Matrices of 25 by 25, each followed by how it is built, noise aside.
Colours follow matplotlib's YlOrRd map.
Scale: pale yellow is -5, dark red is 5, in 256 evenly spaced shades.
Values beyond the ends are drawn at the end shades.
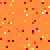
sparse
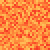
noise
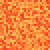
noise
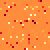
sparse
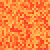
noise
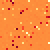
sparse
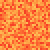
noise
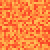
noise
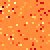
sparse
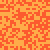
noise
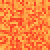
noise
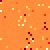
sparse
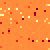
sparse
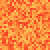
noise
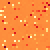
sparse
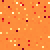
sparse
